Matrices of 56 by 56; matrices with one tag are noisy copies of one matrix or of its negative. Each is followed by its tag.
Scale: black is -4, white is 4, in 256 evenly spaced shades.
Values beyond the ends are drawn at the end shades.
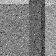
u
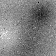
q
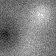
q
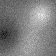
q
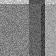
u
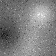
q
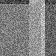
u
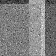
u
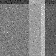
u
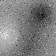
q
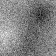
q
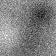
q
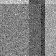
u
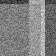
u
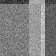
u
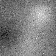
q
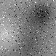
q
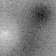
q
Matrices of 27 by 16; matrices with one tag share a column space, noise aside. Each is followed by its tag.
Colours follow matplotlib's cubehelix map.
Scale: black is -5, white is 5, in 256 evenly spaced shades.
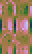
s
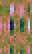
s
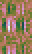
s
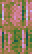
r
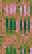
s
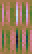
r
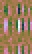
s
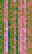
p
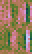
r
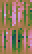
r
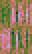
r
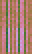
p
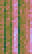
p
